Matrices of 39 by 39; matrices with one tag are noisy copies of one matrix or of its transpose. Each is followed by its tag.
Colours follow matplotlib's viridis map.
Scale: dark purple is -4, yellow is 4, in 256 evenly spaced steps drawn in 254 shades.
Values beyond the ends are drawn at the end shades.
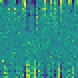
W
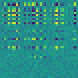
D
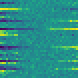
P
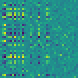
D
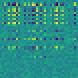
D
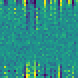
W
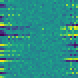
W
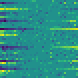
P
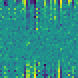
W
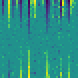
P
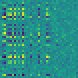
D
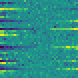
P
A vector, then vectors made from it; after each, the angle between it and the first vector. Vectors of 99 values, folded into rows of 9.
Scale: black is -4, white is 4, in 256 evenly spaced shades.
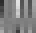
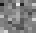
partly aligned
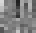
nearly opposite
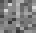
partly aligned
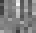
nearly parallel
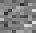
orthogonal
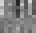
nearly opposite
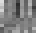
nearly opposite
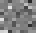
orthogonal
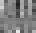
nearly opposite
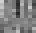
nearly opposite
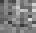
partly aligned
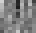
nearly opposite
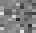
orthogonal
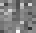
partly opposed
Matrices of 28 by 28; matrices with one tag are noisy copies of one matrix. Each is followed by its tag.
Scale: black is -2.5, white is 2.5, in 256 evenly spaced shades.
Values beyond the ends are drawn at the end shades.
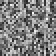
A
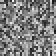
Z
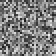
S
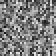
Z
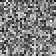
S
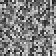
Z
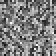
Z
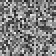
S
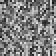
Z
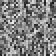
A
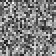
S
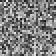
S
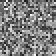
S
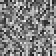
Z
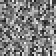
Z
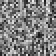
A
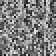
A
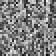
A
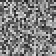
S
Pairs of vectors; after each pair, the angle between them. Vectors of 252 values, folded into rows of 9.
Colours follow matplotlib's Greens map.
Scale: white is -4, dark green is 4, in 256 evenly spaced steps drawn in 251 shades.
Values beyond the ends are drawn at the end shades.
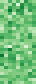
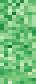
nearly opposite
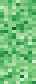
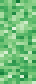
nearly opposite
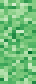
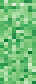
nearly parallel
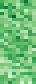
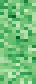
nearly parallel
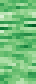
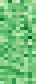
orthogonal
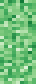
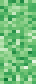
partly aligned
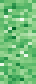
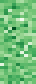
nearly parallel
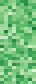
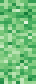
orthogonal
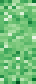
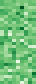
orthogonal
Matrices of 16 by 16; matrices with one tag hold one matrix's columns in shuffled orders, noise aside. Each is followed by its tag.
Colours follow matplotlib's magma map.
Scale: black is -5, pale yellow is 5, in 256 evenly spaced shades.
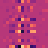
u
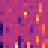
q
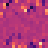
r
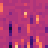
q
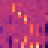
q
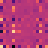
u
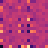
u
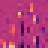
q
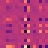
u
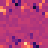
r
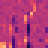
q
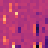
q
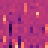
q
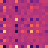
u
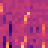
q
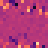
r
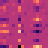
u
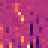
q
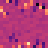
r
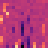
q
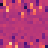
r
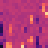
q
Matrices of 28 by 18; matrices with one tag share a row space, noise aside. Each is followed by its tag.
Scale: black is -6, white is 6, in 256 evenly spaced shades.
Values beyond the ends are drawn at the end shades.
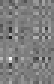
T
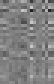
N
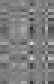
N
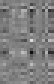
N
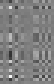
T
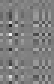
T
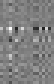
T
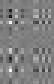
T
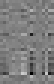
N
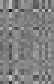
T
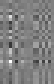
T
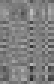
N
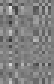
T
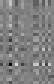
T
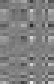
N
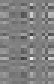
N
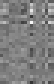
N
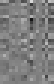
N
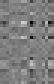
N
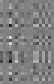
T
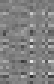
N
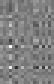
T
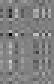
T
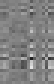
N
